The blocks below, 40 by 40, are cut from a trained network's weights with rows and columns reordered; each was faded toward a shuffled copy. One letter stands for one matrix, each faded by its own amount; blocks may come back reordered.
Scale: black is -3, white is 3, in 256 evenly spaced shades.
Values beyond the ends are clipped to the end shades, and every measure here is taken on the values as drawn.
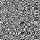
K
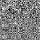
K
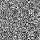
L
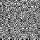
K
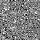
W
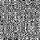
K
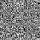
K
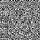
K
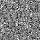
W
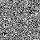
L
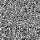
W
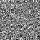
L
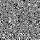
W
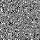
W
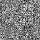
L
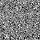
W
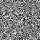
K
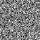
W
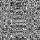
K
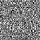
L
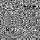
K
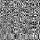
K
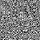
K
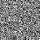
L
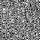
L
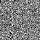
W
